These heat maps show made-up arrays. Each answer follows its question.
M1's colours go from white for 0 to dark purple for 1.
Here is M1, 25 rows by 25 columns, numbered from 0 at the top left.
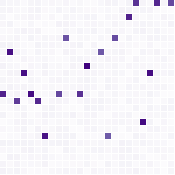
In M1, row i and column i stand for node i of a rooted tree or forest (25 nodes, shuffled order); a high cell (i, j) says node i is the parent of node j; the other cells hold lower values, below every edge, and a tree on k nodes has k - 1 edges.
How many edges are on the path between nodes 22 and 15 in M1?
3
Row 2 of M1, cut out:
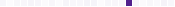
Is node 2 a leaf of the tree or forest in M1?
no
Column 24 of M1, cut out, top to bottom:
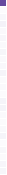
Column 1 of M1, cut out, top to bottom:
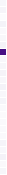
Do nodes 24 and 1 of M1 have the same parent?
no
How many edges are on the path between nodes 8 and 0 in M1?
2
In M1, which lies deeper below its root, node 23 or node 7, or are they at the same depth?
the same depth
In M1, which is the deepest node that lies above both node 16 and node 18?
14
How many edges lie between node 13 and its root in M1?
0
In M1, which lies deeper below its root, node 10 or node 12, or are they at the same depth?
node 12
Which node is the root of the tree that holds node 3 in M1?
10
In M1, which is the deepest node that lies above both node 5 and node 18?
14
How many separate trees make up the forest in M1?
5
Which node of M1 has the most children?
13
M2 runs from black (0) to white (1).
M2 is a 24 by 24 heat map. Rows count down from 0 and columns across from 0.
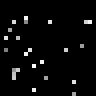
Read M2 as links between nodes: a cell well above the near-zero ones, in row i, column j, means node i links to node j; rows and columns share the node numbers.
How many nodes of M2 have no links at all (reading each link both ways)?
2
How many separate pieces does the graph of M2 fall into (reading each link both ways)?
4
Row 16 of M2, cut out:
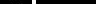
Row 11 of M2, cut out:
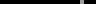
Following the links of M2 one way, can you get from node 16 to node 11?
no
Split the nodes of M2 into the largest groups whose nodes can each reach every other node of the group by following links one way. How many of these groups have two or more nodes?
0
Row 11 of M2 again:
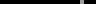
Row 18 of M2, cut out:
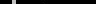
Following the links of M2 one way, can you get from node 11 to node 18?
yes
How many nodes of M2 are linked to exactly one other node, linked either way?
6
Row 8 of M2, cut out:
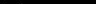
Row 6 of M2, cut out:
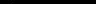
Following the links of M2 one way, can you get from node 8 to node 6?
no
